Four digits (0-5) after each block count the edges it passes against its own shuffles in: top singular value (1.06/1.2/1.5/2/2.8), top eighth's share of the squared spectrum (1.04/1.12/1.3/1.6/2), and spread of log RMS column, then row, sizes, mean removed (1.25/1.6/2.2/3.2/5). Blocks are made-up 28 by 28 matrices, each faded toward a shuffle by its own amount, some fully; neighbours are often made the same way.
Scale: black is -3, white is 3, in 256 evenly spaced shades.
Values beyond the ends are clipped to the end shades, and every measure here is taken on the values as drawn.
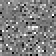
1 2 1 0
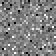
0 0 0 0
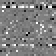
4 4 0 2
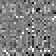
3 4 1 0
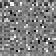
3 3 0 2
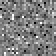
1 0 0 0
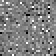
2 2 1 1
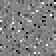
0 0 0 0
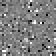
0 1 0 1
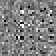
3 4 2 2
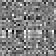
4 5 2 2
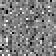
3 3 1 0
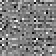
3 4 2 1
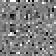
3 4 1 2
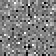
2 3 1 0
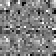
3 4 2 2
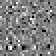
3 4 2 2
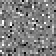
2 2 0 0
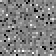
0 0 0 0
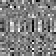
4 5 2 2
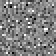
2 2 0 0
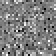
2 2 0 1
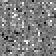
1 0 0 0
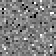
0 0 0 0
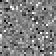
0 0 1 0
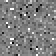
0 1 0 0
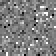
0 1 0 0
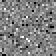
0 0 0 0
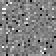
1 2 0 0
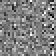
2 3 2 0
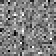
0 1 2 0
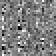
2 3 3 0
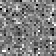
3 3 1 0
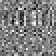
4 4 2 2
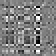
4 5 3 3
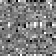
4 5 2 2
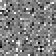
2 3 0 1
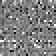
3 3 0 1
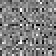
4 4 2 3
